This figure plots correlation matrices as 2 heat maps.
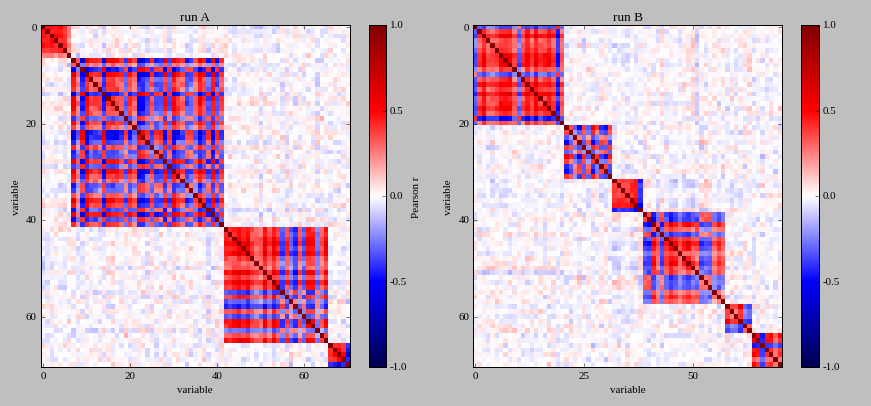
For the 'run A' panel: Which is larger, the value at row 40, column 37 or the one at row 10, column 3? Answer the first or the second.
the second
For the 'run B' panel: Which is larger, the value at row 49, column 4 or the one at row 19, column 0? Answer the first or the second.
the second
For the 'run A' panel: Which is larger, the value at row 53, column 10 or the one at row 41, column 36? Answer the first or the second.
the second
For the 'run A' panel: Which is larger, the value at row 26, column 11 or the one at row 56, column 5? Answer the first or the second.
the second
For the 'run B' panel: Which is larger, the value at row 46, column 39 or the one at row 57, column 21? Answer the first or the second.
the second
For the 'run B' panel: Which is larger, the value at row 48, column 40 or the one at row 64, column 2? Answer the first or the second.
the second
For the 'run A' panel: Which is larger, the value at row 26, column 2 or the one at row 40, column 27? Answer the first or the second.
the second
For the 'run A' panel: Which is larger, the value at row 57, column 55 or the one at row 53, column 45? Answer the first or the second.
the second
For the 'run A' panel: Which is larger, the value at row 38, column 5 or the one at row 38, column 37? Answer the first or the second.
the first
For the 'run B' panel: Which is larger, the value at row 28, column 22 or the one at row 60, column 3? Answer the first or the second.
the first
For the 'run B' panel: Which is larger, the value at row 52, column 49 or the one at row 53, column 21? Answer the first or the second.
the second
